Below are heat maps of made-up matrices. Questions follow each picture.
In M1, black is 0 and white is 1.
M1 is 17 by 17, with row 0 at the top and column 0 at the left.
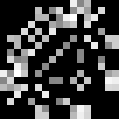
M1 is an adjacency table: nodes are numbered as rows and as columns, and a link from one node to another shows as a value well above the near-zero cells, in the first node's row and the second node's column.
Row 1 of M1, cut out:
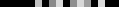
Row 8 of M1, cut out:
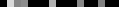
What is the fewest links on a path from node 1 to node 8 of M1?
1
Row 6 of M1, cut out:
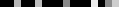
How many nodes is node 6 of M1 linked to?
6
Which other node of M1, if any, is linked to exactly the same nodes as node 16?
node 15
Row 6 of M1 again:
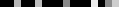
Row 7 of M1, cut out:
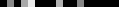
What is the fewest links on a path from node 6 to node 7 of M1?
3
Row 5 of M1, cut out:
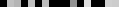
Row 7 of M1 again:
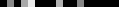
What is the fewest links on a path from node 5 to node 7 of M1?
2
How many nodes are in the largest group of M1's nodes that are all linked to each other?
4
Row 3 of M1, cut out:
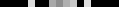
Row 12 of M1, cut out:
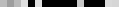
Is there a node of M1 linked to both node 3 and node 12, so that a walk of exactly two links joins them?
no
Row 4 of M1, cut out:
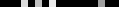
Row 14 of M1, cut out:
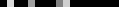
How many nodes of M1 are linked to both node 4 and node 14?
0
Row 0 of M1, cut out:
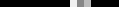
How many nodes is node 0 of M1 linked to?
3
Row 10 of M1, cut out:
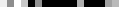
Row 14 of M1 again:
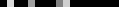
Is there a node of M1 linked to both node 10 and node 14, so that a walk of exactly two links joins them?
yes
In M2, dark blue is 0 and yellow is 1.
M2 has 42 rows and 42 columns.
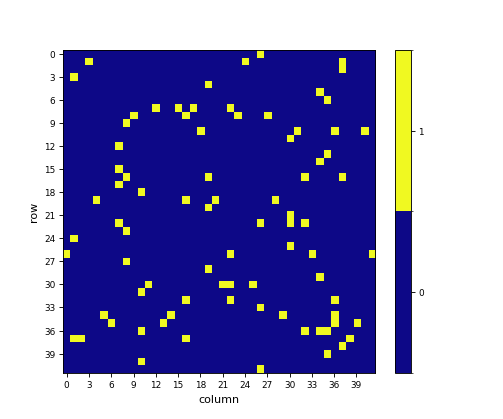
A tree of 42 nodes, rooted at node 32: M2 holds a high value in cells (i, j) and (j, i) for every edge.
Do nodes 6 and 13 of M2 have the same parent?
yes
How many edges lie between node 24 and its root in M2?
4
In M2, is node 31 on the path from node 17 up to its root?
no
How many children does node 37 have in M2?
3
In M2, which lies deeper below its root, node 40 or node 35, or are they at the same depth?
node 40
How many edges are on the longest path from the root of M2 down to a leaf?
4
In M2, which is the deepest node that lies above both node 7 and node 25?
22
